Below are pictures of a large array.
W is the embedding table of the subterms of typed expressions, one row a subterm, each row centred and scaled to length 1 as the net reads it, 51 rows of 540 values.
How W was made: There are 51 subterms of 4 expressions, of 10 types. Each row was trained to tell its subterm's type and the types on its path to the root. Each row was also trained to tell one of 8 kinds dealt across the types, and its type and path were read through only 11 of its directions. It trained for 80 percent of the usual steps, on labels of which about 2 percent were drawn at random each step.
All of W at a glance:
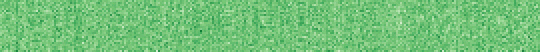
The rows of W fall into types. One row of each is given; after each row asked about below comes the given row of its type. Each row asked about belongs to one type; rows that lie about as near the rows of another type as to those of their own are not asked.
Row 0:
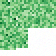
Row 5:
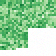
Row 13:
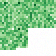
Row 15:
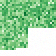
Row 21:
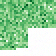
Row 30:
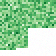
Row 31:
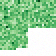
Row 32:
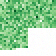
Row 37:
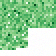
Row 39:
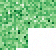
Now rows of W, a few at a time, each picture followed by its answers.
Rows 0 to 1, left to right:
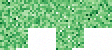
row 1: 37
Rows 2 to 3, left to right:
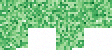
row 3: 15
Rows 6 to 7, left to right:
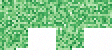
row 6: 13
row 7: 21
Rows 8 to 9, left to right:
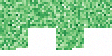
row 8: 15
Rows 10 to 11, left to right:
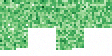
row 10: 0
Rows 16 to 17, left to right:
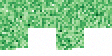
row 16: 5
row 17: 15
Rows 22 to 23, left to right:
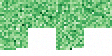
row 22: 15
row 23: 13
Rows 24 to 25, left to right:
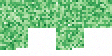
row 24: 5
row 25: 32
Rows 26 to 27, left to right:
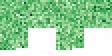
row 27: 0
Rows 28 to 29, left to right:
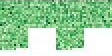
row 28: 21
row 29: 32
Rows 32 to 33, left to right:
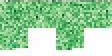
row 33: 5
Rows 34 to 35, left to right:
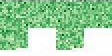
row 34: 30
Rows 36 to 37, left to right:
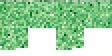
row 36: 37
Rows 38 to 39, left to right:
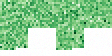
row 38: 32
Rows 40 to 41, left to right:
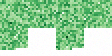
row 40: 5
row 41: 13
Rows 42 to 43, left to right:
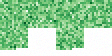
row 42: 13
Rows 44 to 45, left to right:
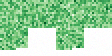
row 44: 37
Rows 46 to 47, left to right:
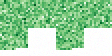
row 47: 15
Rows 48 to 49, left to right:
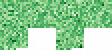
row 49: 32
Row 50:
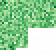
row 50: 30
